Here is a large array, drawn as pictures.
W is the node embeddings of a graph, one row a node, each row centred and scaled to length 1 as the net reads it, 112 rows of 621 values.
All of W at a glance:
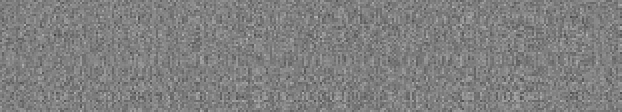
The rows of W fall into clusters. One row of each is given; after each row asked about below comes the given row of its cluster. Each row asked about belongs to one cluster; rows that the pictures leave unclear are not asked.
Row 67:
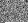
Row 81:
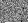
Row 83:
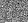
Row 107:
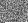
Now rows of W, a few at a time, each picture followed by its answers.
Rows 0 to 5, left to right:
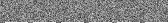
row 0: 107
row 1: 83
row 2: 67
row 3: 81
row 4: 83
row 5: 81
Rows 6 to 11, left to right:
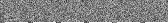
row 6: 81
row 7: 107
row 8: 67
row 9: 107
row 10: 83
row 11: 67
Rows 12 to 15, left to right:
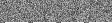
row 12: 67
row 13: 107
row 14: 107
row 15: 83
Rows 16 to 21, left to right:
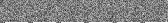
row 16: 107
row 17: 107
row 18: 107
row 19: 81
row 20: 81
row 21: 107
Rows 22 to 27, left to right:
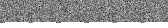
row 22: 107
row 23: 81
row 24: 67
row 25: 67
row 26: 81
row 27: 81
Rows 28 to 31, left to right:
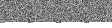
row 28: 83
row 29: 81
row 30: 67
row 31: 107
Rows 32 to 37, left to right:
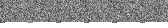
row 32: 67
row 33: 83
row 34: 67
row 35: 67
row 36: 67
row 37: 107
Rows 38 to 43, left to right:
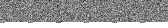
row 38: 83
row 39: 83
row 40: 67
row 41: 83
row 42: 107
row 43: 83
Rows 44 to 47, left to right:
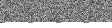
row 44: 83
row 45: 81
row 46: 81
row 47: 83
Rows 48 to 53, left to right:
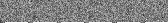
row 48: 107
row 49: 83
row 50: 81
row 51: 83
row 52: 107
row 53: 67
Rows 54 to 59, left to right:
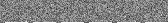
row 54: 107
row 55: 81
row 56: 81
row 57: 67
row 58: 67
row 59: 81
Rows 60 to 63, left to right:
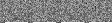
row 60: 67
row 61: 81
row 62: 67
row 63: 81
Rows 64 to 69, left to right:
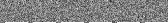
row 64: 67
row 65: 81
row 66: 83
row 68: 107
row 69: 83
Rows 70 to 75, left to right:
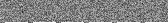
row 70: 83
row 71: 107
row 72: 107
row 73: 83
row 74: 83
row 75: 81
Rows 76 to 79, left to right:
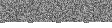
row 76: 107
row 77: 67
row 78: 107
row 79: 107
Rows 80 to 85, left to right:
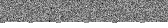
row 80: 107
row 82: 83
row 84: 67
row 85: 83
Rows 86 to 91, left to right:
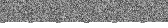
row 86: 67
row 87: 81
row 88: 81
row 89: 67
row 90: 83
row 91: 81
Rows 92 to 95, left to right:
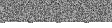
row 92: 107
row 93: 107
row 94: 81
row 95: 107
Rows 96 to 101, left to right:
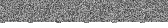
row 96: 107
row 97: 107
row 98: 107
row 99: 107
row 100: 83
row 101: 83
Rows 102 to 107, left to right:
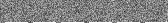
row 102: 81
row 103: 107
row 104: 83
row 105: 107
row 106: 83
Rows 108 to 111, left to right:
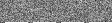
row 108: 67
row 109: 83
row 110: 67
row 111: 81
